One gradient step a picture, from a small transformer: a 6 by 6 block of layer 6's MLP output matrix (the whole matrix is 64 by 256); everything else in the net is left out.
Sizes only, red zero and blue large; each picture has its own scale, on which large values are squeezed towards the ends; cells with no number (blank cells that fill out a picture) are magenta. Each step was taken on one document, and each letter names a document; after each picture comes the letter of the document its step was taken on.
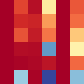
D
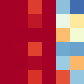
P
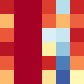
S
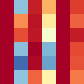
D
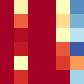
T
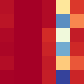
S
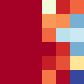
T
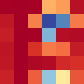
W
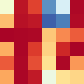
W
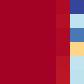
T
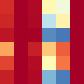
W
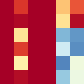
T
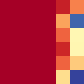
T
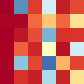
D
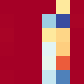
W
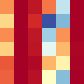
W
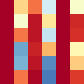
D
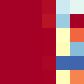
T
